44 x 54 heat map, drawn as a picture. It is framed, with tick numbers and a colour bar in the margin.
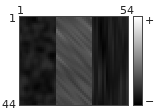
The table splits into one row of 3 panels. Panel 1,1: very low, blotchy, faint in contrast. Panel 1,2: low, slanting down to the right, faint in contrast. Panel 1,3: very low, streaked downward, faint in contrast.
